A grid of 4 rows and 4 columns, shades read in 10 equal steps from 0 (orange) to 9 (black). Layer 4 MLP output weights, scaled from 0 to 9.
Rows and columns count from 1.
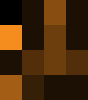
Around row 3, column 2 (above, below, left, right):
8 7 8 5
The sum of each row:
29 21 25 26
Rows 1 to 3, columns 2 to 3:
8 4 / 8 5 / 6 5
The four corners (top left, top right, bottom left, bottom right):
9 8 3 8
